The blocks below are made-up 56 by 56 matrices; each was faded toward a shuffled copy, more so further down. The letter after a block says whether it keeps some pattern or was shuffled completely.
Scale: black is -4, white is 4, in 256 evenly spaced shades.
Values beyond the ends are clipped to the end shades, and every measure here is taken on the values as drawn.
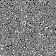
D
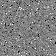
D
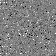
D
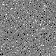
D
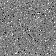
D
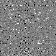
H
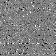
H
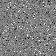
D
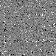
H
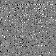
H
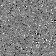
D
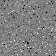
D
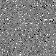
H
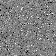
D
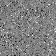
D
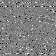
H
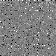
H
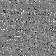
H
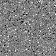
D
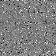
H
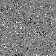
H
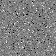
D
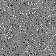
D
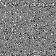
H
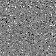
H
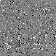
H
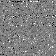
H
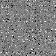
H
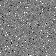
D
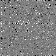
H
